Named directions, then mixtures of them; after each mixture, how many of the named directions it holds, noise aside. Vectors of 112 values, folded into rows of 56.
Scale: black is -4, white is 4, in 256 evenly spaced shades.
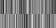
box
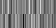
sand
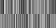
one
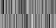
one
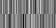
one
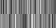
two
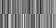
one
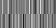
one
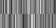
two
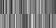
two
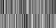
one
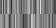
two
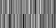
one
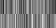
one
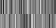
two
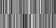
two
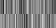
one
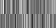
one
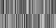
two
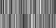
two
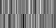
one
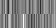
one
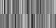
two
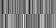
two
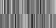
two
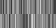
two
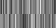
two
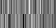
one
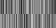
one
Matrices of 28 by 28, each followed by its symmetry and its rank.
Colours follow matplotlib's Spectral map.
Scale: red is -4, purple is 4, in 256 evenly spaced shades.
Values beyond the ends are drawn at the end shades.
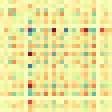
symmetric, rank two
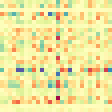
neither, rank three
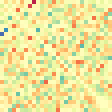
antisymmetric, full rank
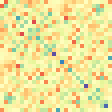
symmetric, full rank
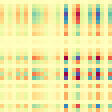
neither, rank one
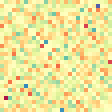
antisymmetric, full rank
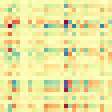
neither, rank two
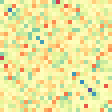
symmetric, full rank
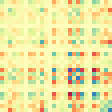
symmetric, rank two
